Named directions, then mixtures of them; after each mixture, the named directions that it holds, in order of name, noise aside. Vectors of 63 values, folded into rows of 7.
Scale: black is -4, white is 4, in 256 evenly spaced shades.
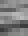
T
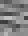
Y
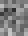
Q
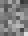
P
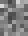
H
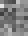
H, Q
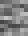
T, Y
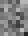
P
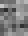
H, Q, T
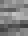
T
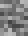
P, Q, Y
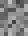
H, Q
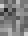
H, P, Q
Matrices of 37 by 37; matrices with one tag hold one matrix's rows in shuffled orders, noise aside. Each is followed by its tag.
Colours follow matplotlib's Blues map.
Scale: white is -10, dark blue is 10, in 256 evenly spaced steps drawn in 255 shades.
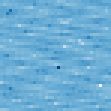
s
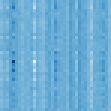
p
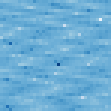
s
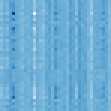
p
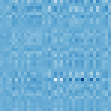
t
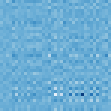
t
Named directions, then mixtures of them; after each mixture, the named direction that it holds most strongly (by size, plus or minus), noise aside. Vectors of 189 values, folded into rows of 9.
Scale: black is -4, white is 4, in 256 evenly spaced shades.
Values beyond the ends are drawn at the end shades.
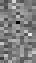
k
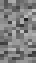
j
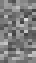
j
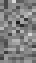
j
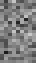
j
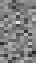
k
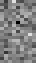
k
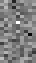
k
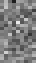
j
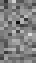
j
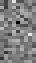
k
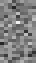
k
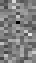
k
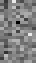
k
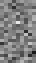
k
